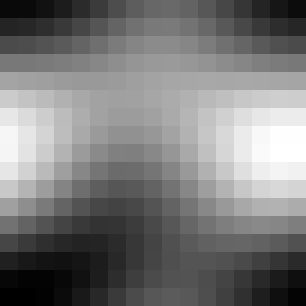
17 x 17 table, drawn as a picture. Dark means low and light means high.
Lone odd cells: none. Ninth with the highest average: middle right. Ninth with the lowest average: bottom left.
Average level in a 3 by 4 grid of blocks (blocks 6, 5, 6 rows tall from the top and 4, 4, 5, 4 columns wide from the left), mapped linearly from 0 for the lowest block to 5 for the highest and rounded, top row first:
1222 / 4235 / 0011
